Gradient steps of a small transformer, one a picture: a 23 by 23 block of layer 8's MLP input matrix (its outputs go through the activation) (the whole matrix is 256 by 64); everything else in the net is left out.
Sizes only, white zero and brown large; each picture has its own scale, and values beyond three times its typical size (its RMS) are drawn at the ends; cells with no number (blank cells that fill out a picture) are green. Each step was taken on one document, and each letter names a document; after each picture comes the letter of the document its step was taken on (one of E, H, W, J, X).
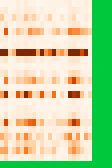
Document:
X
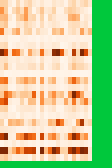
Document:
X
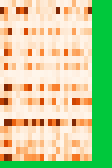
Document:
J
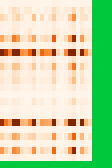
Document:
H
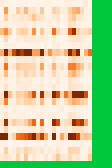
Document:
X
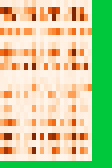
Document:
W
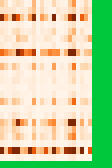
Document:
H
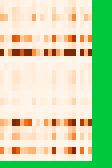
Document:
H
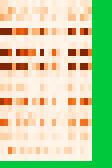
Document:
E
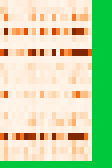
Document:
X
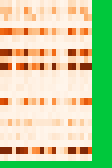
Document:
E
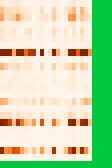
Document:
E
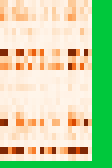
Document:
E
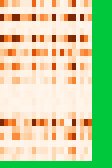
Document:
H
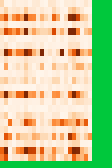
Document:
X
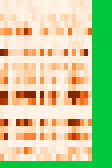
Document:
X
